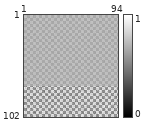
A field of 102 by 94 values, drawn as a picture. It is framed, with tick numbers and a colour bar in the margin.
No single row or column stands out from its neighbours. There is no overall slope. Neither half mirrors the other. On average the colour sits 70% of the way up the scale. A horizontal seam about 70% of the way down splits the table, and the top part is calmer. A checkerboard runs through the table.
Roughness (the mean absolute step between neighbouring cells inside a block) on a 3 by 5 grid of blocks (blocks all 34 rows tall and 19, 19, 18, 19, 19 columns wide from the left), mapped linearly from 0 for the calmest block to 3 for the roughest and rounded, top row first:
0 0 0 0 0 | 0 0 0 0 0 | 3 3 3 3 3
